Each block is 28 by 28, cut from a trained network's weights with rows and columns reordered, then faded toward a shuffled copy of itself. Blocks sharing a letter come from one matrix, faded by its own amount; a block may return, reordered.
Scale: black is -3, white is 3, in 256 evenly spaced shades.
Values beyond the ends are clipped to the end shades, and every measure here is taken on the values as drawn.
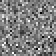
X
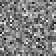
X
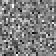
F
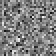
X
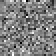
F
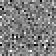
F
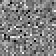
F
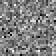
F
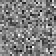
X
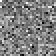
F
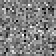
F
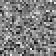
X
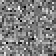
F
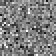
F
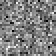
F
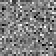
F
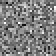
X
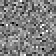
F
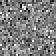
X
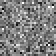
F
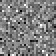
F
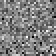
F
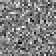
X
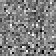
F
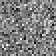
X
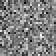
X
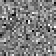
X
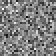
X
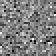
F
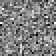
X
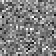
X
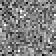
X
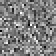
X
